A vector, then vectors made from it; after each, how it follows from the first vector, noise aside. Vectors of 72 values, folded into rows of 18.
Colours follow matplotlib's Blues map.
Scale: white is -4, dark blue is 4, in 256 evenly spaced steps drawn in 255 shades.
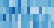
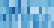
copied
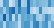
copied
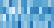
negated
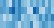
sign-scrambled
